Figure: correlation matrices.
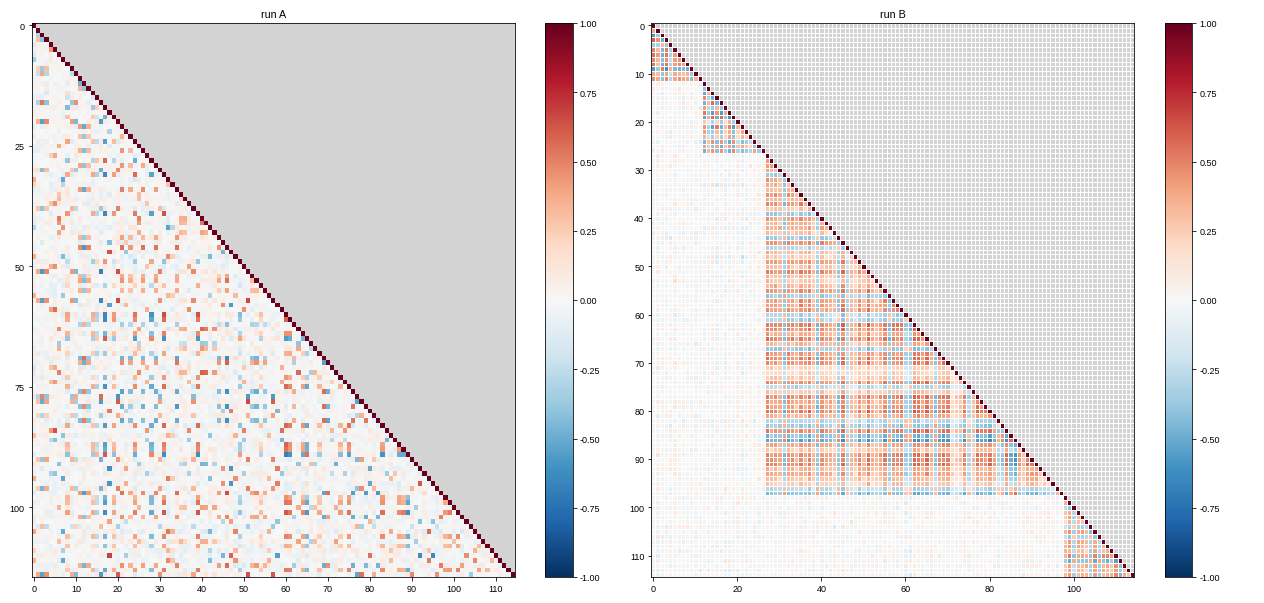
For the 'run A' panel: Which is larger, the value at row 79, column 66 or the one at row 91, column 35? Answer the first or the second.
the first
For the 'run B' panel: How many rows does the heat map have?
115
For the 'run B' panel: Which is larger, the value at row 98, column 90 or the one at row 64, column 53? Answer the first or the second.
the second
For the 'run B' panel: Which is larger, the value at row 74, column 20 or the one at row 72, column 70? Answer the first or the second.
the second
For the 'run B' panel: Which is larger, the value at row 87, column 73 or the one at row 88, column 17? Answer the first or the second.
the first
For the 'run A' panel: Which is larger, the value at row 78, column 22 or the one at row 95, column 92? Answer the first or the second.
the second
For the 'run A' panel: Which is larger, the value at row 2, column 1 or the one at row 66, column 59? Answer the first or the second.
the second
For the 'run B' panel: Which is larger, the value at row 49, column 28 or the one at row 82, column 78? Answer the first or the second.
the first
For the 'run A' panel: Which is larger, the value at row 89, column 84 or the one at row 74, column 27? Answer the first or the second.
the second
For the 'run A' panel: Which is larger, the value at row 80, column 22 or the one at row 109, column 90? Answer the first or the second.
the second
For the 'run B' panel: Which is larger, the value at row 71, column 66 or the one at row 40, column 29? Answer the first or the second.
the second
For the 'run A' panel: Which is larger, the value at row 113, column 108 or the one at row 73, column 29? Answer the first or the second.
the first
